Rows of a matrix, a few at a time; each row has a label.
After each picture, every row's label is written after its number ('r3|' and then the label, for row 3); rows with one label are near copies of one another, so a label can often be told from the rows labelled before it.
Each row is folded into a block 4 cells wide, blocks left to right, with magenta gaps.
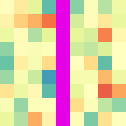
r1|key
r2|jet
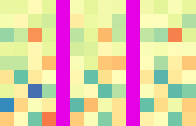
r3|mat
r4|mat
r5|mat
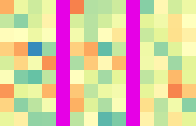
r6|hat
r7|hat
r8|jet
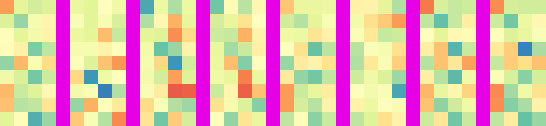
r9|hat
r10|mat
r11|jet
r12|jet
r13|hat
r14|key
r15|hat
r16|hat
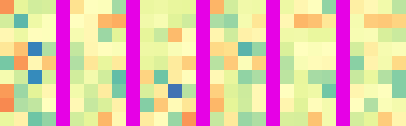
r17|hat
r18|key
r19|mat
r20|hat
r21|key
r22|key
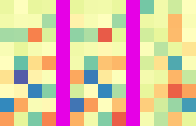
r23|mat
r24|mat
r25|jet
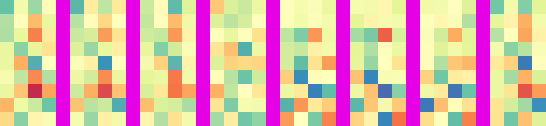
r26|jet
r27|jet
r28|jet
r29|hat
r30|mat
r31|mat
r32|mat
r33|jet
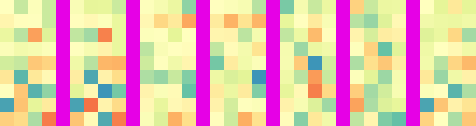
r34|mat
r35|mat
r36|key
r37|key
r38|jet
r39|hat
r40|mat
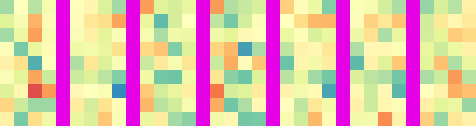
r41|jet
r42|key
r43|hat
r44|hat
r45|key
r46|key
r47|jet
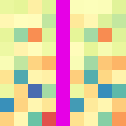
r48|mat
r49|mat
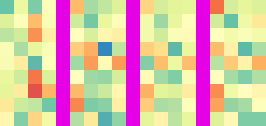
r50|jet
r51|hat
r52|hat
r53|hat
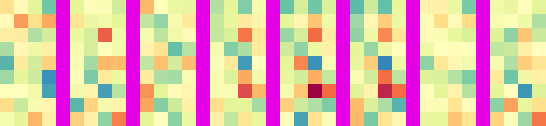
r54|key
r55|mat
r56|hat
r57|jet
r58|jet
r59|jet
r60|key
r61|mat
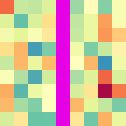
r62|hat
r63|jet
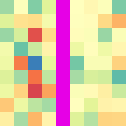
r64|jet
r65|key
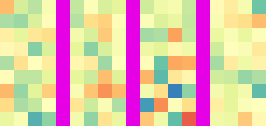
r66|hat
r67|jet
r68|mat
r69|key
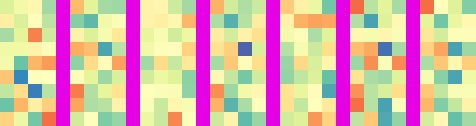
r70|mat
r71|hat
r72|key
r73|hat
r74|key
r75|hat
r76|hat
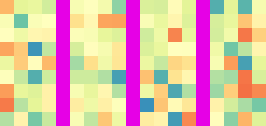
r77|hat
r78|key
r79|mat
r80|jet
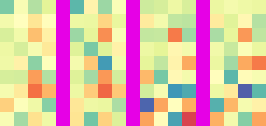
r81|jet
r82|jet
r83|mat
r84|mat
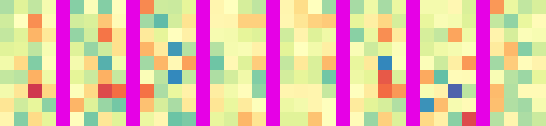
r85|jet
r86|jet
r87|hat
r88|key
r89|key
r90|jet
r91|mat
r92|hat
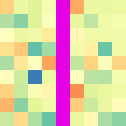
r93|hat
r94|hat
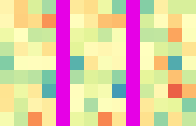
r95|key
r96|key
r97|jet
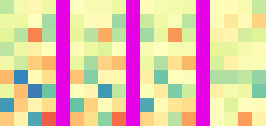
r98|mat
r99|mat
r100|mat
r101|key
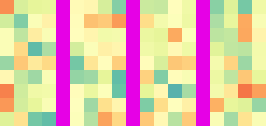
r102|hat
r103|key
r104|mat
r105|jet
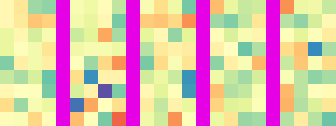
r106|key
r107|mat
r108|key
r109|hat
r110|hat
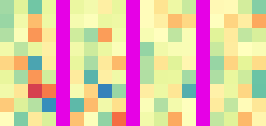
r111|jet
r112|mat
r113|key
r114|key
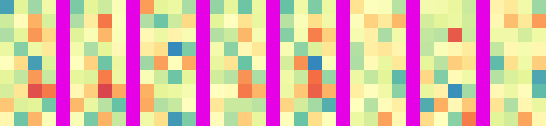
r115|jet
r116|jet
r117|hat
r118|jet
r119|jet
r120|key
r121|mat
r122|key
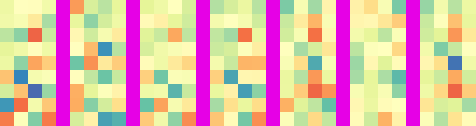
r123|mat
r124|hat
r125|mat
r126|mat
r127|jet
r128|key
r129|jet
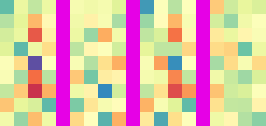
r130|jet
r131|mat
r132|jet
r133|hat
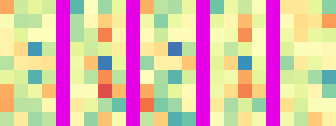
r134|hat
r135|jet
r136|hat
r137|jet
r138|key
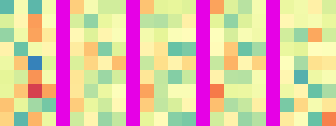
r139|jet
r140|hat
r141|hat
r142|hat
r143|mat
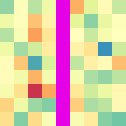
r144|jet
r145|hat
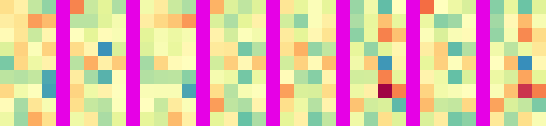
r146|key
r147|hat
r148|key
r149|hat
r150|hat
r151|jet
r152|hat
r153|jet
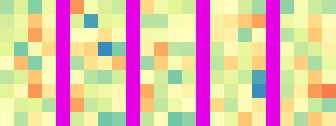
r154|jet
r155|hat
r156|hat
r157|key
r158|jet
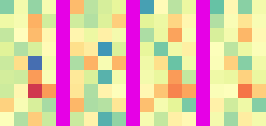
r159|jet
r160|hat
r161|jet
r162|jet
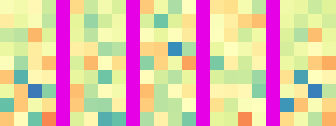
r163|mat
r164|hat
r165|hat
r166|key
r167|mat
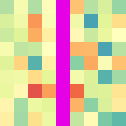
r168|jet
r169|hat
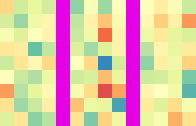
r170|hat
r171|jet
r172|key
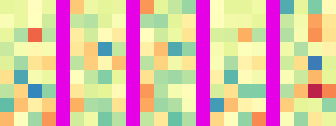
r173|mat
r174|hat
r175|hat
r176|mat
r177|jet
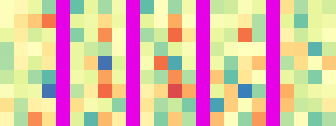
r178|key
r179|jet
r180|jet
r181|mat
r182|hat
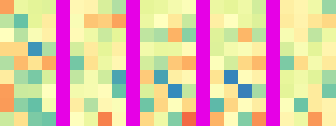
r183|hat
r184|key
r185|mat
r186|mat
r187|key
